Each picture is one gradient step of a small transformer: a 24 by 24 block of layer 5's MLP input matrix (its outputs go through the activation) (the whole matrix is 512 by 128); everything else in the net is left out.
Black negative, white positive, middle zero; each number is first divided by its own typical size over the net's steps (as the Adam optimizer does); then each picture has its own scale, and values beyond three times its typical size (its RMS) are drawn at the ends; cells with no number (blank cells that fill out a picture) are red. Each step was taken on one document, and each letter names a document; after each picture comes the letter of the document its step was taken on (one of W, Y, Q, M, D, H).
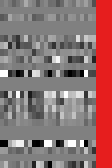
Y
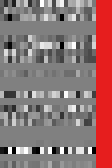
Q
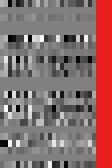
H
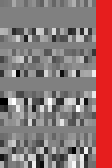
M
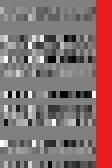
H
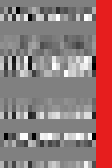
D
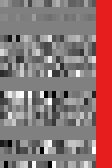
Y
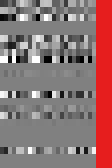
Q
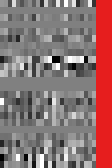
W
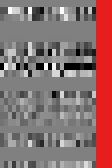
D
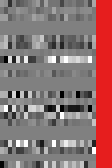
H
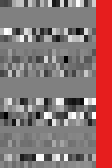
W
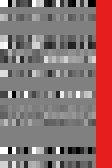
Q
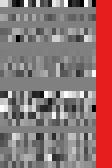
M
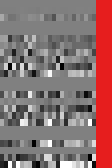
D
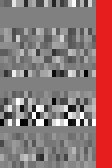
W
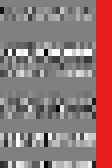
D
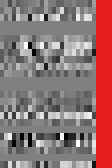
D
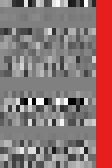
M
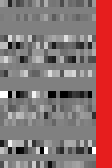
H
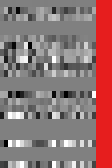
H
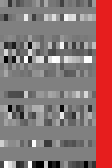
H
